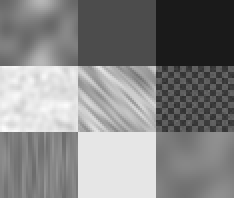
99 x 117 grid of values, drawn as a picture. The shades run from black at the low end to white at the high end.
The table splits into 3 rows of 3 panels. Panel 1,1: middling, smooth. Panel 1,2: low, flat. Panel 1,3: very low, flat. Panel 2,1: very high, blotchy, faint in contrast. Panel 2,2: high, slanting down to the right. Panel 2,3: low, checkered. Panel 3,1: middling, streaked downward, faint in contrast. Panel 3,2: very high, flat. Panel 3,3: middling, smooth, faint in contrast.
